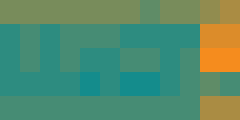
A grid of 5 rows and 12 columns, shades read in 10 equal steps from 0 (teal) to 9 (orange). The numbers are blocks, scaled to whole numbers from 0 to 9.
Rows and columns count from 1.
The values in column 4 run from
1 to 4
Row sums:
50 30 33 13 32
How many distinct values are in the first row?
4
